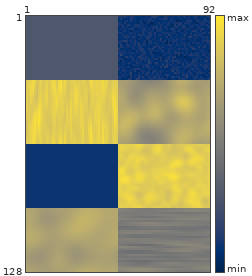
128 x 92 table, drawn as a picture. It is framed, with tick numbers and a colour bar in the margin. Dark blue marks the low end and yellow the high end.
It is made of 4 by 2 panels. Panel 1,1: low, flat. Panel 1,2: very low, fine-grained, faint in contrast. Panel 2,1: very high, streaked downward, faint in contrast. Panel 2,2: high, smooth. Panel 3,1: very low, flat. Panel 3,2: very high, blotchy, faint in contrast. Panel 4,1: high, smooth, faint in contrast. Panel 4,2: middling, streaked across, faint in contrast.
